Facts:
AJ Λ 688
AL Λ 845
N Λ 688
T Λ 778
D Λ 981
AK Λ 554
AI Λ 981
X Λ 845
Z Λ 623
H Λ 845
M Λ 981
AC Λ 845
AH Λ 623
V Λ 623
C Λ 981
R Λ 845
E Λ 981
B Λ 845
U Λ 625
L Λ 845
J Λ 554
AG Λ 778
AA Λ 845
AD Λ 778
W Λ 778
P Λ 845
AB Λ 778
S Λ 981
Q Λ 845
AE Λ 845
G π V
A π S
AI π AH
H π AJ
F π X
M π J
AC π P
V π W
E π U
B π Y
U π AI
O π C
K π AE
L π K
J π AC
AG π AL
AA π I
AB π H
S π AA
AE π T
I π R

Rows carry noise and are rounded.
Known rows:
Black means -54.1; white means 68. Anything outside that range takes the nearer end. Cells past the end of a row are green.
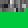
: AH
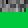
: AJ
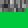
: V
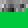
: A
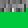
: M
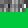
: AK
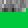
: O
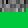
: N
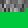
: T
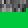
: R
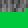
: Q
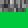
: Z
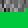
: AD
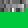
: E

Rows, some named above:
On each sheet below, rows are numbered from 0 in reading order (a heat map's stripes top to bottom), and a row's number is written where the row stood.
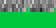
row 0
Y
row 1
G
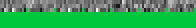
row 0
S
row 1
F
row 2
D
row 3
D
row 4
AH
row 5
AB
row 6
I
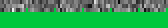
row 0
E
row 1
AA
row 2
W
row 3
AH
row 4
AJ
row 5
AG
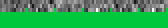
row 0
L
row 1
U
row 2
K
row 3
C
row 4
U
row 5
AI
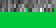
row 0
B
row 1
C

